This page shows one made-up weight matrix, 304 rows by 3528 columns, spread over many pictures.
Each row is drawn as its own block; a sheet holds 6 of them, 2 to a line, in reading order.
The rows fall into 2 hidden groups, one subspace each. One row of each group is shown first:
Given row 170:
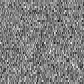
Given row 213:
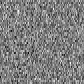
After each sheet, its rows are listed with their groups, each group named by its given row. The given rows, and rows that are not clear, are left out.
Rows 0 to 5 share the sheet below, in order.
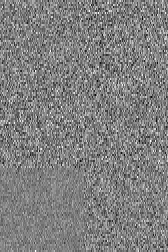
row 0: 170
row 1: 170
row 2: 170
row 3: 213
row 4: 213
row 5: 213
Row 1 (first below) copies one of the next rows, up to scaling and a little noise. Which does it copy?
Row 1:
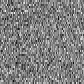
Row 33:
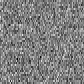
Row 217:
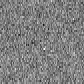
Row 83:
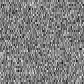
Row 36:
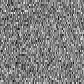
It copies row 36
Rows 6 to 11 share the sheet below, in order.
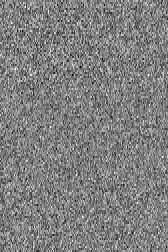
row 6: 170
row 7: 213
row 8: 170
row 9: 213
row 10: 170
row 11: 170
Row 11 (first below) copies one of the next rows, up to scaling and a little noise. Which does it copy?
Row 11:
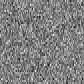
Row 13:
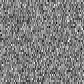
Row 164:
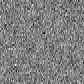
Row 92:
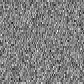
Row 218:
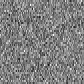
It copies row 218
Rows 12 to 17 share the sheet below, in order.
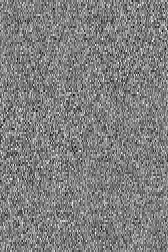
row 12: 170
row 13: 170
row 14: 170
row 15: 213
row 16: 213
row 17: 170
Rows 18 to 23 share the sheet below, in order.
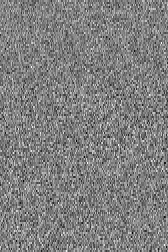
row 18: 170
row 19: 170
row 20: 170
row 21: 170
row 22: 170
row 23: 170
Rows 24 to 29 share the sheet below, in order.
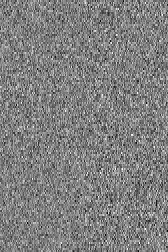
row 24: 213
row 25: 213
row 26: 213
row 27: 213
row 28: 170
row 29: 213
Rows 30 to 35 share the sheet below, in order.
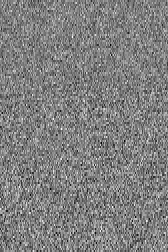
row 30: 213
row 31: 170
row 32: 170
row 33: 170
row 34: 170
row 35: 170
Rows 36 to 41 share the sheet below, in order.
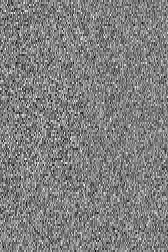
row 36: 170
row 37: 170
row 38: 170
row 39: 170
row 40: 170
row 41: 170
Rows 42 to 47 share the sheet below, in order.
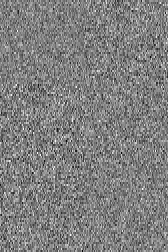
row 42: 213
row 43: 213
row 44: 213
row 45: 213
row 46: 170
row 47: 170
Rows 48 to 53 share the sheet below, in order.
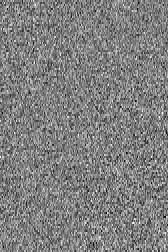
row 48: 213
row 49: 213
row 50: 170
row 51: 170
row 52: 170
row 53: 170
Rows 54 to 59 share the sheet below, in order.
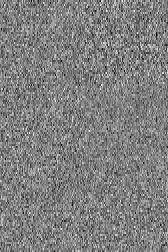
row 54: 213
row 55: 213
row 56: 213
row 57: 213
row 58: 213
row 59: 170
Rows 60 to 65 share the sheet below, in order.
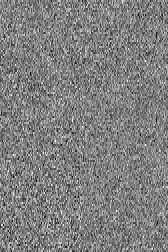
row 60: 170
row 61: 213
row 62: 213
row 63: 213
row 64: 170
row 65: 170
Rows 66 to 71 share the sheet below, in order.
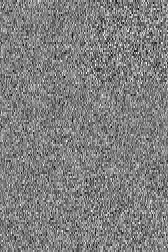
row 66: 213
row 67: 170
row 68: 213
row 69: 213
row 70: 170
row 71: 170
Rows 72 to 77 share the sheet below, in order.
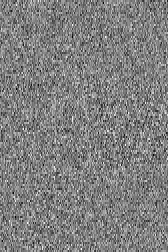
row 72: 213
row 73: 170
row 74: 213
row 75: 170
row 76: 170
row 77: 213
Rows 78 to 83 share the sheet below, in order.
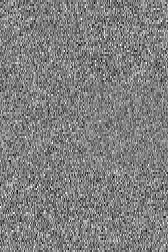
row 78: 170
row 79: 170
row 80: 213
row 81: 213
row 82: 170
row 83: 170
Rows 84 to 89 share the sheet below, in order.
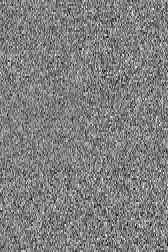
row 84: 170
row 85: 170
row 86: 213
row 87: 213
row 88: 170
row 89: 213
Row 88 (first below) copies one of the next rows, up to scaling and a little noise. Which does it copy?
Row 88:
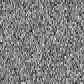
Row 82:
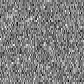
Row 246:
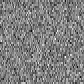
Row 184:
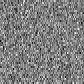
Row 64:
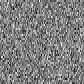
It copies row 246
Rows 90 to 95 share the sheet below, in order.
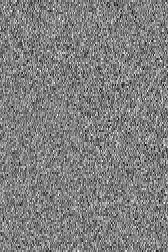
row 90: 213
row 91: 170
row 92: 170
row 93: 213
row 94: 170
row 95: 170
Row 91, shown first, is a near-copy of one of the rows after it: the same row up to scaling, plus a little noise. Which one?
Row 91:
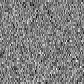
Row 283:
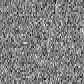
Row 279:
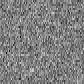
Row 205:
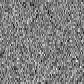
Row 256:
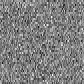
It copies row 205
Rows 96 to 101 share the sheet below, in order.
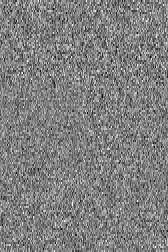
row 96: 213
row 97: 213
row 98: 170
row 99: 213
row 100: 213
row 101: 213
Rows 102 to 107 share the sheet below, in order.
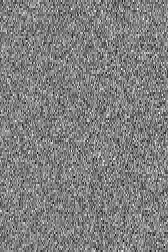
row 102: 213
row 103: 213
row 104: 213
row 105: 170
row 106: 170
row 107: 170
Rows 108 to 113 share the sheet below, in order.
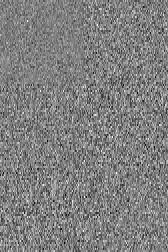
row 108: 170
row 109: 170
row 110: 213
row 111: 213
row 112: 213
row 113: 170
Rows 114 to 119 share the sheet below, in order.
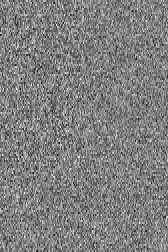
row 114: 170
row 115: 213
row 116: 213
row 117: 213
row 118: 170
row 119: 170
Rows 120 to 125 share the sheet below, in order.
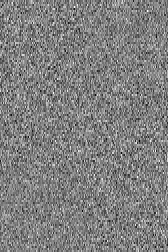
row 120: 170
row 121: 213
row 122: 213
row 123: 213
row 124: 213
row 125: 213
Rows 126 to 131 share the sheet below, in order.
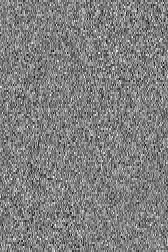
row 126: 170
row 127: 213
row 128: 213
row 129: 213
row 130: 213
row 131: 213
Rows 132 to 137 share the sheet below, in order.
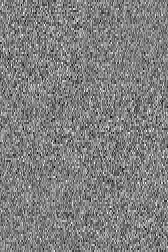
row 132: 170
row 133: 213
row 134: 213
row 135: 213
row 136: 213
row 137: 213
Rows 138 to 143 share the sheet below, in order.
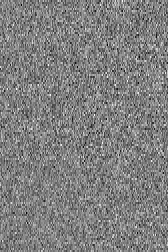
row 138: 170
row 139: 213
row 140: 213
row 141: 170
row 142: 170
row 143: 213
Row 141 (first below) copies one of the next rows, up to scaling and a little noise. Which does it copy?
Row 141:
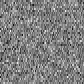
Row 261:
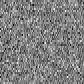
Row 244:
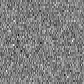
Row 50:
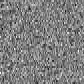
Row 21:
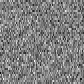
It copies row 261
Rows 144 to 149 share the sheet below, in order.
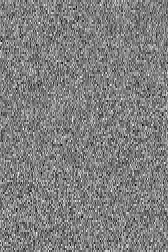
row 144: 170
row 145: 213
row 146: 213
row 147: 170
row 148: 170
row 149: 170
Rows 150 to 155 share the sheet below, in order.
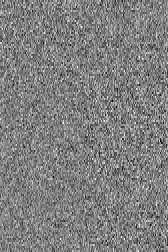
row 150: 170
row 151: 213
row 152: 170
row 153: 170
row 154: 213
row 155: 213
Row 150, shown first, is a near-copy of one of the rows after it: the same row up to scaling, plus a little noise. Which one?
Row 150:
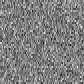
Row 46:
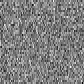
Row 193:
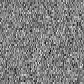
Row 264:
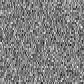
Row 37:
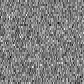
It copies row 264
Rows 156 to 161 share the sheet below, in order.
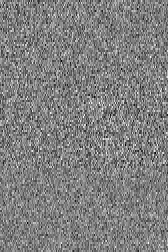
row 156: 213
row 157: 213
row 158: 170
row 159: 170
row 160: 170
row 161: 213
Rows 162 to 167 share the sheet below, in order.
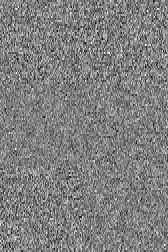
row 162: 170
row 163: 170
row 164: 170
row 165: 213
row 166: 170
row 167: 170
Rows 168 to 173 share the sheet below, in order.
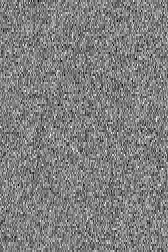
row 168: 213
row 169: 213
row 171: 213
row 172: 170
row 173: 170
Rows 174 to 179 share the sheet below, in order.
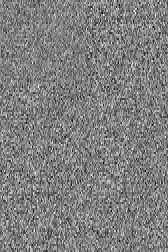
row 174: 213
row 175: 213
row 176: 213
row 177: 170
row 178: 213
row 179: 213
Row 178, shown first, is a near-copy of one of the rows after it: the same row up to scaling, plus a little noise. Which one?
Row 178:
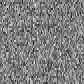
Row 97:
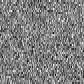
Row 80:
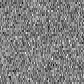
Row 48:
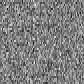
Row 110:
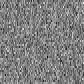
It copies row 48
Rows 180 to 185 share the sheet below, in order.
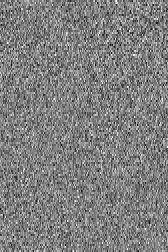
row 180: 170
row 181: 170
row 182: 213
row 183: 213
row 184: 170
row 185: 213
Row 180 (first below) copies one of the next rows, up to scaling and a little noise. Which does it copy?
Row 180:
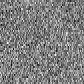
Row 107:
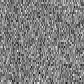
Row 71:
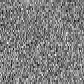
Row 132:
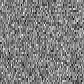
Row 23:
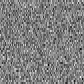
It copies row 71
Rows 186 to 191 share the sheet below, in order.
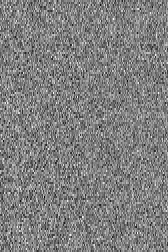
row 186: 213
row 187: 213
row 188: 170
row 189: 170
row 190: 170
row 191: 213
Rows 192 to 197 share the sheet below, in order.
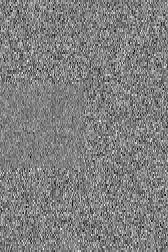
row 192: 213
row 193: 170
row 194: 213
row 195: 213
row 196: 213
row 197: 170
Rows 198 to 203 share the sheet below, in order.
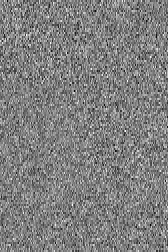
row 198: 170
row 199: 213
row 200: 170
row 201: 170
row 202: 213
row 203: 213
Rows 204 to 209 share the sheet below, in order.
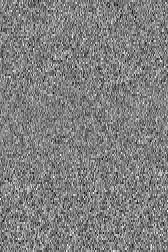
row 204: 213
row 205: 170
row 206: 213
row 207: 213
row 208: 170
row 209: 170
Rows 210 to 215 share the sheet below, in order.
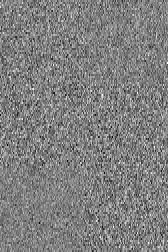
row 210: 213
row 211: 213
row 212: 170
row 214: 213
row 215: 213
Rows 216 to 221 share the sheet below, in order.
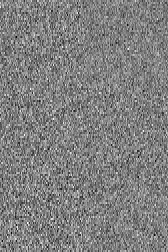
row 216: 213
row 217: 170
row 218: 170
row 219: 170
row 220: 170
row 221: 170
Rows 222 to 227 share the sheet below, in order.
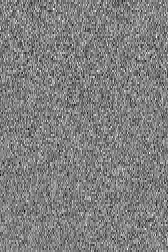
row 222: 213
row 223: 213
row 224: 170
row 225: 213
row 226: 213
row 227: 213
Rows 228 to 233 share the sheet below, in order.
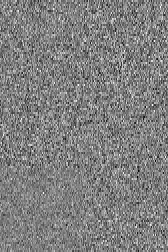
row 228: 213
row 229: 170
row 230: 170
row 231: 170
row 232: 213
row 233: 213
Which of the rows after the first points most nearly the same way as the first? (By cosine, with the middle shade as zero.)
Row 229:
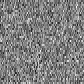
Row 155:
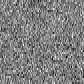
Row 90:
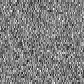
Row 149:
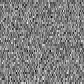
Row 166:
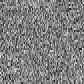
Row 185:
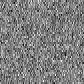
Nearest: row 149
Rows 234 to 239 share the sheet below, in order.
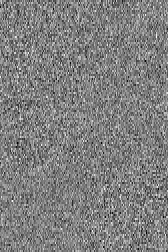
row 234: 213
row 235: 213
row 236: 170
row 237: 170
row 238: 213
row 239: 170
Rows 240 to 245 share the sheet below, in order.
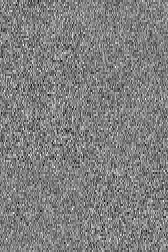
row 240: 213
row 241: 170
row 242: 213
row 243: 213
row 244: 170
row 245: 170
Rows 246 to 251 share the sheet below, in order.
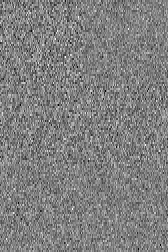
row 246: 170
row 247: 213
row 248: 170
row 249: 213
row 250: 170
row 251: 213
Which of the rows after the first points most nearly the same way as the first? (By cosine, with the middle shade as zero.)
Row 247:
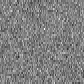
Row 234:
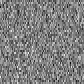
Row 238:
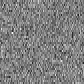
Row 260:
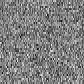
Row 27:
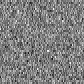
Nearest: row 27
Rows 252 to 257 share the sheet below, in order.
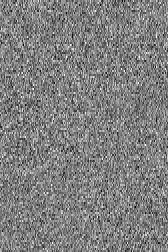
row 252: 213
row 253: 213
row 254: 170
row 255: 213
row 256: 170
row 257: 170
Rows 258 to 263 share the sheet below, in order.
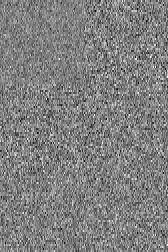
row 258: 213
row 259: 213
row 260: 170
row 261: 170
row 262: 213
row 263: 213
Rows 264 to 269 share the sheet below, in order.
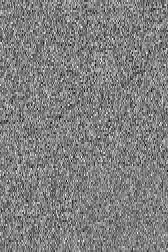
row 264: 170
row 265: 170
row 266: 170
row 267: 213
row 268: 213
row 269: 213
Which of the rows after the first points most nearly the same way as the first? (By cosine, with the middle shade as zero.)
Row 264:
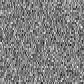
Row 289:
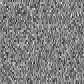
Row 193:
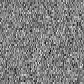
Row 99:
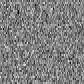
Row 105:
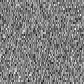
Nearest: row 105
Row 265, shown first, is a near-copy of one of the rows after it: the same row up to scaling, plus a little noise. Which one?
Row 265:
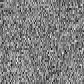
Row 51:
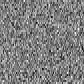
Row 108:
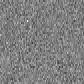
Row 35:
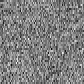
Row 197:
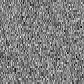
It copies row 35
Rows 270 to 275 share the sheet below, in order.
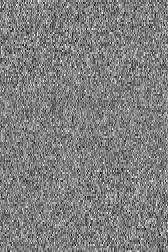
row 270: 213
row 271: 213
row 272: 213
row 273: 170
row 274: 213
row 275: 213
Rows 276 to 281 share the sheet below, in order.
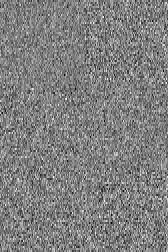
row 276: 213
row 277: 170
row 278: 170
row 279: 170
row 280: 213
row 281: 170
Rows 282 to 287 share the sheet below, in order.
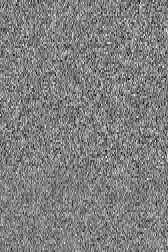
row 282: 213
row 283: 170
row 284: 170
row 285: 213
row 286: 213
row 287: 213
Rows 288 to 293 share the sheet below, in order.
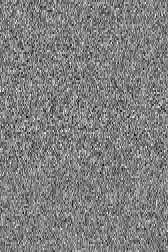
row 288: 213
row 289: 213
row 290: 213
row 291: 170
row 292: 213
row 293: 213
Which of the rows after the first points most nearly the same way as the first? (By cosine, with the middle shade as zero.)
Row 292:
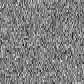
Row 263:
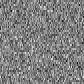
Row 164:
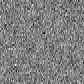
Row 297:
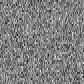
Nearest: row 263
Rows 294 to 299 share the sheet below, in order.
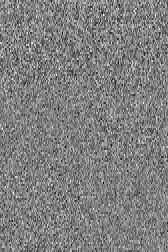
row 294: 170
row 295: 213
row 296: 170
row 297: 213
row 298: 170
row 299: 213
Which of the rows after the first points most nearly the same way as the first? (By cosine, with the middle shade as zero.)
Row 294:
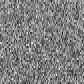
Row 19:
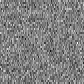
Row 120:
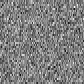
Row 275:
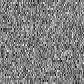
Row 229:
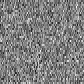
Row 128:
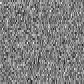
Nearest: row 19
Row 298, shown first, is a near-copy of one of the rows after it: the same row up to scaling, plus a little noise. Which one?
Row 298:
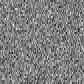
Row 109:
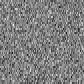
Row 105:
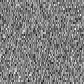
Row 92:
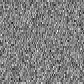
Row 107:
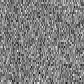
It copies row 109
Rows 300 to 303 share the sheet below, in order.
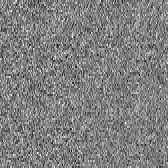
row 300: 213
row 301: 213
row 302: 213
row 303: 213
